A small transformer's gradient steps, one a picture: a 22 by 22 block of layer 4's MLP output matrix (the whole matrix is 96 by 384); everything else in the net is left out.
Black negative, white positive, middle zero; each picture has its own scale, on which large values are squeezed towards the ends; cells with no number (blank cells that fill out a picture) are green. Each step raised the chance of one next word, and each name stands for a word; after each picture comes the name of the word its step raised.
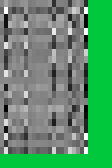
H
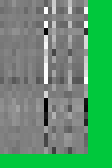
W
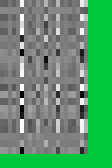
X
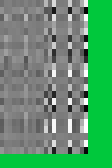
X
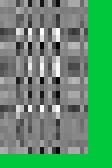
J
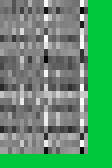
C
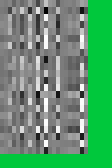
C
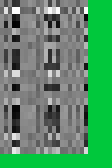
H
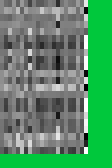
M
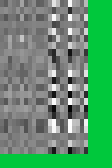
X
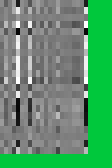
W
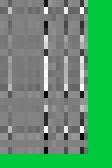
C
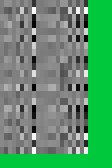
H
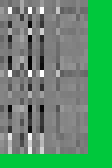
H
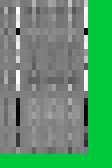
W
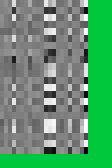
X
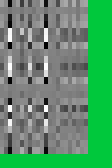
J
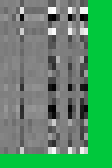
H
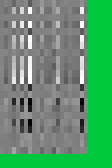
W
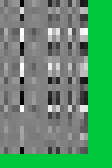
J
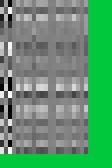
H
